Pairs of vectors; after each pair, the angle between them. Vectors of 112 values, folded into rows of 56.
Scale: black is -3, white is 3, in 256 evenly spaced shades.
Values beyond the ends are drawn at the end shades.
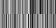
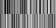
orthogonal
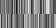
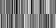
nearly parallel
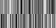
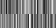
partly opposed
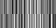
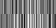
nearly parallel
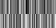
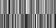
nearly opposite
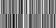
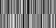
nearly opposite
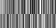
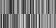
partly aligned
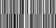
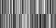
partly aligned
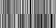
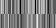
orthogonal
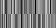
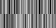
orthogonal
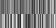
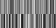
nearly opposite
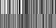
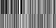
nearly opposite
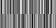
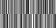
partly opposed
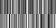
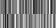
orthogonal
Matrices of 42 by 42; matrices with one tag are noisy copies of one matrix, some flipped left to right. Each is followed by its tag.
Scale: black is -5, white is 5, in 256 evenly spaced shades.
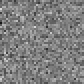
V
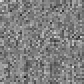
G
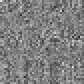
G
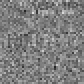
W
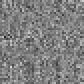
G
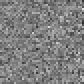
V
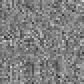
G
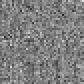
G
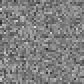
V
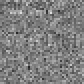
W
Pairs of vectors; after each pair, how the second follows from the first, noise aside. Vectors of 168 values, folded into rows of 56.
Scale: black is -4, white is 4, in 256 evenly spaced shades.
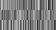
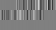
partly zeroed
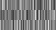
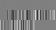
partly zeroed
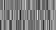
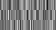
wrapped around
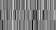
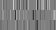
partly zeroed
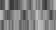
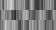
wrapped around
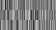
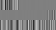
partly zeroed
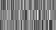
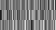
wrapped around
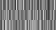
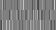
partly zeroed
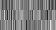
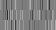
partly zeroed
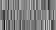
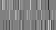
partly zeroed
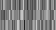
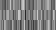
wrapped around
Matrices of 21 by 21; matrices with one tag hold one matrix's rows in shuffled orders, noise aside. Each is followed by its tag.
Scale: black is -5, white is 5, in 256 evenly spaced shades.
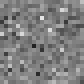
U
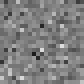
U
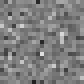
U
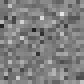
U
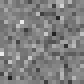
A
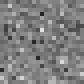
U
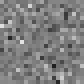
A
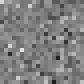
A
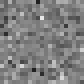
U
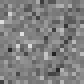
A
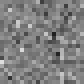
A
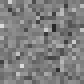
A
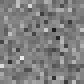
A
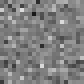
U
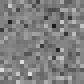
A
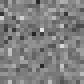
U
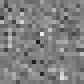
U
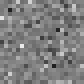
A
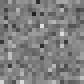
U
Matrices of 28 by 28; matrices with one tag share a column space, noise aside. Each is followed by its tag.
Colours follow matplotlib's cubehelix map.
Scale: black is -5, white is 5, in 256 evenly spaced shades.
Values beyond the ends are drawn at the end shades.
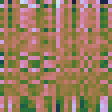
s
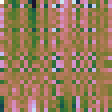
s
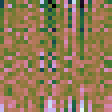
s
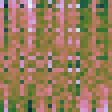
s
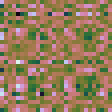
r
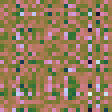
r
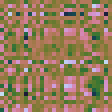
r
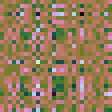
r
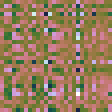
r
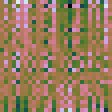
s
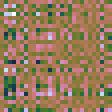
r
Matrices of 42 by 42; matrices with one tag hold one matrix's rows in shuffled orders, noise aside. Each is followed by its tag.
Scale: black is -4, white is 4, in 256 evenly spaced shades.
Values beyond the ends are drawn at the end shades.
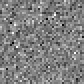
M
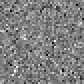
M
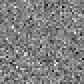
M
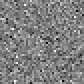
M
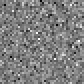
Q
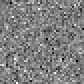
M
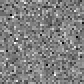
M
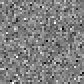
M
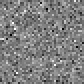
M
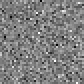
Q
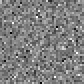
Q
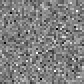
Q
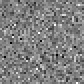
Q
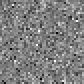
Q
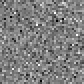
Q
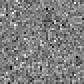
M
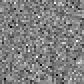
Q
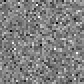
Q
